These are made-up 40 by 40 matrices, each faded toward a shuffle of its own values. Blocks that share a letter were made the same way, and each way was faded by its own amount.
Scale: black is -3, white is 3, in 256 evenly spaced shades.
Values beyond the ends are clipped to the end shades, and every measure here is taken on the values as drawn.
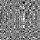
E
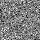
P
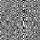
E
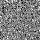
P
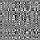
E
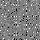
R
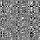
E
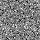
P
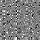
R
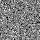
P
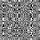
E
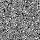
P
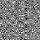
R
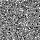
P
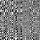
E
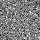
P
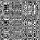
E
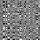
E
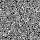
P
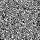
P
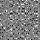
R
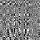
E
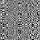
E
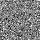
P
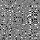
R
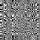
E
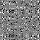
R
